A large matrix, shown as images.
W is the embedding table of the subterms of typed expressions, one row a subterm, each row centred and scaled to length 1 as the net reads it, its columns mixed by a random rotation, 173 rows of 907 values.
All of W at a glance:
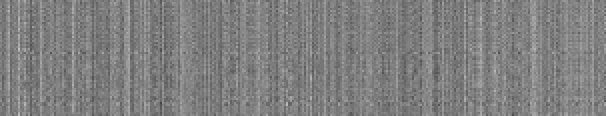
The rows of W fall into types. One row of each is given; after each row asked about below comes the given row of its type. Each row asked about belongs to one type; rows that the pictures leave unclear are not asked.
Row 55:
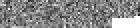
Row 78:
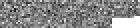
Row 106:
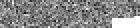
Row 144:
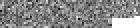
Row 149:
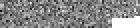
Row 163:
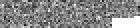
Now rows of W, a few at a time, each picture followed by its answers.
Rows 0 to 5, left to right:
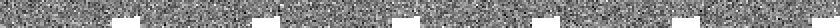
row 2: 149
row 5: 144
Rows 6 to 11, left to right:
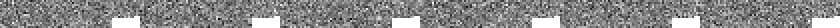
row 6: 106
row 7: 144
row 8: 78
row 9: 106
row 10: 149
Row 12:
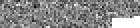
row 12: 163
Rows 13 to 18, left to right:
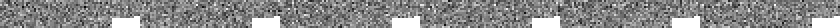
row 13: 78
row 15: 106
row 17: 55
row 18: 163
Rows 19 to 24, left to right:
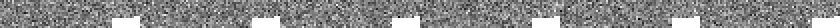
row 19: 106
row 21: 144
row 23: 144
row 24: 149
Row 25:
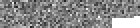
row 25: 163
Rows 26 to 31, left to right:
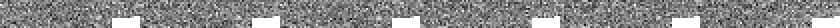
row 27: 163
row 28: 78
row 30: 163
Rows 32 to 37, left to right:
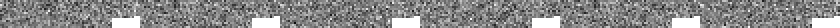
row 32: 149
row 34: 149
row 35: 78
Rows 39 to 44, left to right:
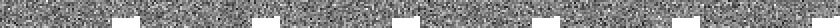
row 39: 144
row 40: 144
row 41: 55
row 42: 78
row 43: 163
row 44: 163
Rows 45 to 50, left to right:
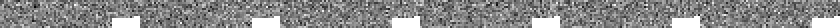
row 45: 163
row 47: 149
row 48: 55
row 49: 55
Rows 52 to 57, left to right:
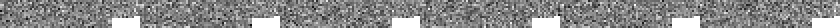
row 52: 149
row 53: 144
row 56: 163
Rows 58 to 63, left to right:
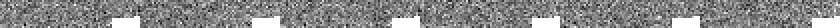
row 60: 55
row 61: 144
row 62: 163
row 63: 149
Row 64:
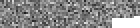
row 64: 106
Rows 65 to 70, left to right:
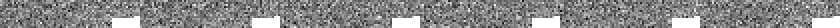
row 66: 55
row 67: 163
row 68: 163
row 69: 149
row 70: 106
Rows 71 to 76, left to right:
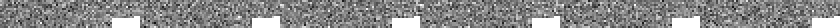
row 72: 163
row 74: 149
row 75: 163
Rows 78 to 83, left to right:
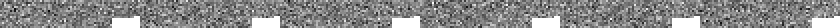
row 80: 78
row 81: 106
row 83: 149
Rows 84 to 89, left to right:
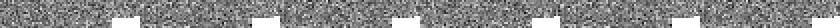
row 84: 106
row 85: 144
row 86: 144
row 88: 144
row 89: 144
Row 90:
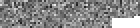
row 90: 55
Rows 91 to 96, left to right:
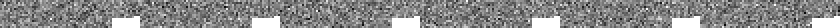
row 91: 78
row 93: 144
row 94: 144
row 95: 78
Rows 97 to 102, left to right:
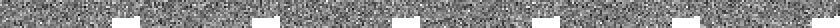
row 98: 55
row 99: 144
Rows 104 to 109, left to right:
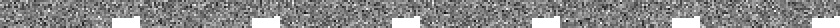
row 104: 163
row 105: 55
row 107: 106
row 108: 149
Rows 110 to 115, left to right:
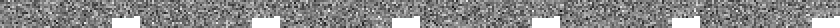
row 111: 106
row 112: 163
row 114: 149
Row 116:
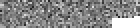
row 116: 149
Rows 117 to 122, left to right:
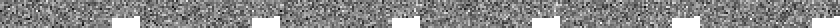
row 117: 144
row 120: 149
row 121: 149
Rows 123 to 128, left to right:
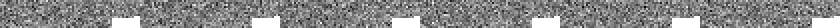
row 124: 55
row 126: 106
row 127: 78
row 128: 78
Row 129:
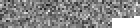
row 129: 149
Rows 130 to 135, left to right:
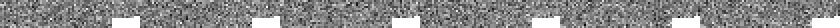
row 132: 55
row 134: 55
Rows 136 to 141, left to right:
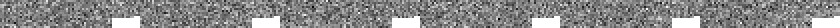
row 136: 144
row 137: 106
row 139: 144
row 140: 78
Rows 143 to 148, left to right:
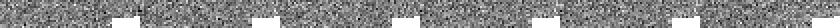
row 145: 144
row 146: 149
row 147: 149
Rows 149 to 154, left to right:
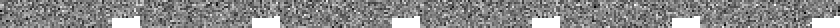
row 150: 55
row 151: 144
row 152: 149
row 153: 163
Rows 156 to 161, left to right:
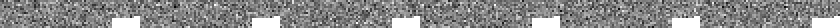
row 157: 163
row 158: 106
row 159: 163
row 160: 149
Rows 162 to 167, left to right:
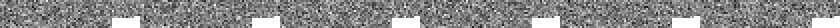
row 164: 144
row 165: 144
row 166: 78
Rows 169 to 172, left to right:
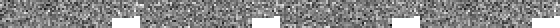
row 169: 149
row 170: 149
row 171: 144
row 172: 149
